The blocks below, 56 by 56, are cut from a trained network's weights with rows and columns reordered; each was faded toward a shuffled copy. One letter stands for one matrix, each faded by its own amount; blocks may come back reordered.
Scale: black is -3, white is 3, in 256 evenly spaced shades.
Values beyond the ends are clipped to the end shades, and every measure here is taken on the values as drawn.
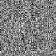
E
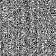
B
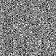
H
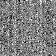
B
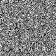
H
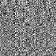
E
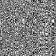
E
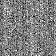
B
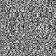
E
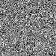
H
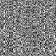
E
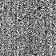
B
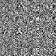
E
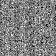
B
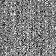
B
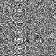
E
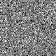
H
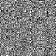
E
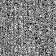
B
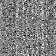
B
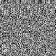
E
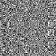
E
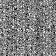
B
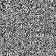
H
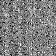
B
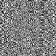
E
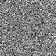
H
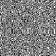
E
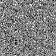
H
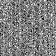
B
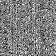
B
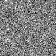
H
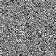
H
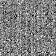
B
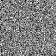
H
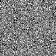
H
